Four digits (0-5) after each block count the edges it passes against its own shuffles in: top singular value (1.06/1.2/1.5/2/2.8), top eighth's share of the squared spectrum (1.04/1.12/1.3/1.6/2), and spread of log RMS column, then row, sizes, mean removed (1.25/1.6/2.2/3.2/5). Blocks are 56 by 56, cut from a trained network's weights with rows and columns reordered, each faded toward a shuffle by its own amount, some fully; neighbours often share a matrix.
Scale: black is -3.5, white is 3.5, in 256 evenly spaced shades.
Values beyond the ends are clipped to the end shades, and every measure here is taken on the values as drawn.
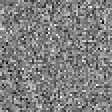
1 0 0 0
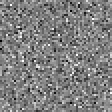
0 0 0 0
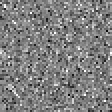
0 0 0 0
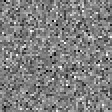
0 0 0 0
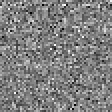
2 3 0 2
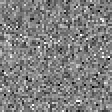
1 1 0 0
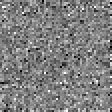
3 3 1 1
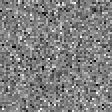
0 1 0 0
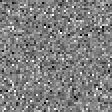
0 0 0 0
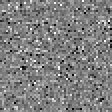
1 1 0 1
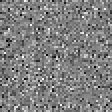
2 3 0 2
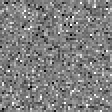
0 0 0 1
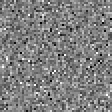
0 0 0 0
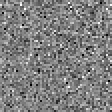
0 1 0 0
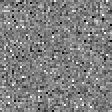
1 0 0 0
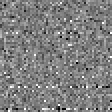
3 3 1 2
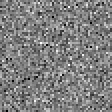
2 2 1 0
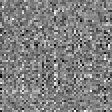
3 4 2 2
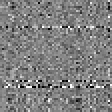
3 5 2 3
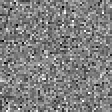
0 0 0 0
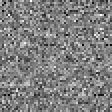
3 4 1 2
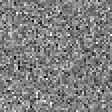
0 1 0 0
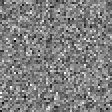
1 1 0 0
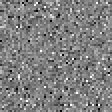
2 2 0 1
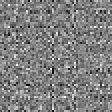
3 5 3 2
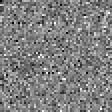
2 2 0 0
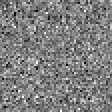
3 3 1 1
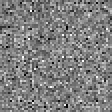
2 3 1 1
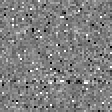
2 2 0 0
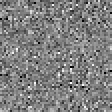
2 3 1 1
